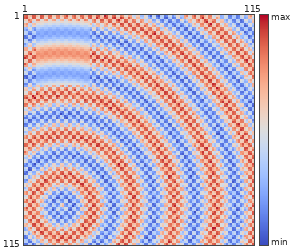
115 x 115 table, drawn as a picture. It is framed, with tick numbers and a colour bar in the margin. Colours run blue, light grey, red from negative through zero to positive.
Rings spread out from the bottom left. The top left is the calmest part. An odd patch, calmer than its surroundings, sits in the top left. Overall the values sit about 50% of the way up the scale. No overall slope runs across the table.
